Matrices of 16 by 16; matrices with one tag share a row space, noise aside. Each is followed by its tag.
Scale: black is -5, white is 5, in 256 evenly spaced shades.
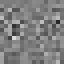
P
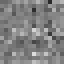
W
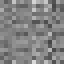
W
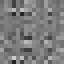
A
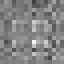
W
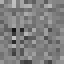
A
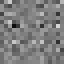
P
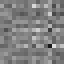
W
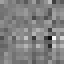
W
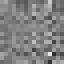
W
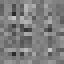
A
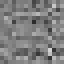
W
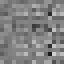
W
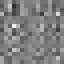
P
